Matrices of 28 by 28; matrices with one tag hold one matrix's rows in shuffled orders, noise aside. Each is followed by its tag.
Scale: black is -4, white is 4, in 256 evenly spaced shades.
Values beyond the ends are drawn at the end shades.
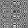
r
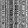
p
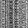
p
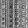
p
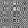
r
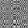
r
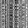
p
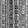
p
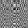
r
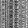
p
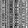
p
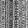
p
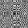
r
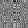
r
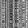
p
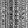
p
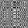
r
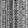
p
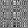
r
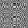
r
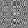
r
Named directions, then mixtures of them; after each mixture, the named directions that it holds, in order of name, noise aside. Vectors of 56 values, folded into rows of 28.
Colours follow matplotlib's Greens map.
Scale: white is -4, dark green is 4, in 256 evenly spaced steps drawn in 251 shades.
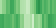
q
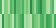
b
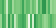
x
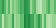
b, q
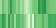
q, x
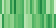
b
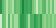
b, q, x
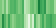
b, q, x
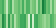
x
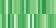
x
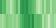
q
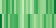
b, q, x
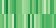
b, x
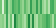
b, x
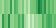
b, q, x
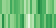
b, q, x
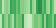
b, q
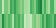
b, q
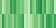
b, q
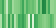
x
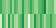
b, x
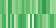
x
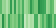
b, q, x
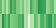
b, q, x
